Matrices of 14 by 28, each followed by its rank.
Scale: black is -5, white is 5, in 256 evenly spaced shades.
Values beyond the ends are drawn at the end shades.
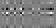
one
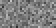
full rank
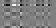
one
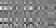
two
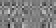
two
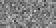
full rank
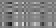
one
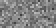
full rank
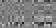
two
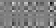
one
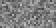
full rank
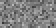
full rank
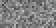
full rank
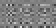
two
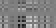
one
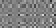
two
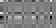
one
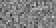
full rank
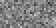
full rank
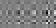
one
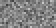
full rank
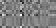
two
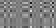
one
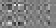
two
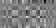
two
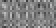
two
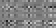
two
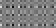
one
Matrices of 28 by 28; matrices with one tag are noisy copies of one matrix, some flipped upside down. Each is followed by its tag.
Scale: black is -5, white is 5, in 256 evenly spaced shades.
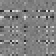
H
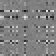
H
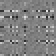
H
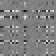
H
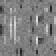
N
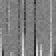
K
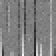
K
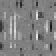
N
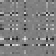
H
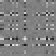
H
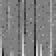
K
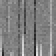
K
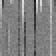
K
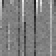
K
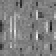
N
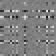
H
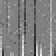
K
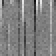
K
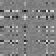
H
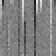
K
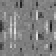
N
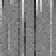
K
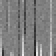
K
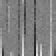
K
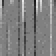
K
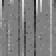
K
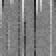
K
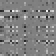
H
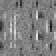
N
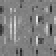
N
